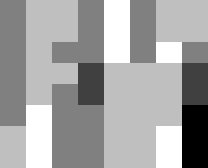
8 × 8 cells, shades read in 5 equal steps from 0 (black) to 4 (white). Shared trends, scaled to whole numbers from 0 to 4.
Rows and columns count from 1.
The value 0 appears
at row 6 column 8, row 7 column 8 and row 8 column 8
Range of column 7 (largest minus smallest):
1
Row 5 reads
2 3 2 1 3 3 3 1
